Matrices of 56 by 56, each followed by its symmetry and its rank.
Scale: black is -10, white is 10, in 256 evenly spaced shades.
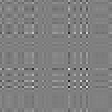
symmetric, rank one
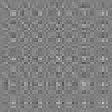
symmetric, rank three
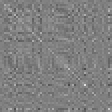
symmetric, rank five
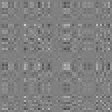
symmetric, rank three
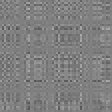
antisymmetric, rank two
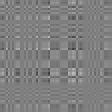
symmetric, rank one
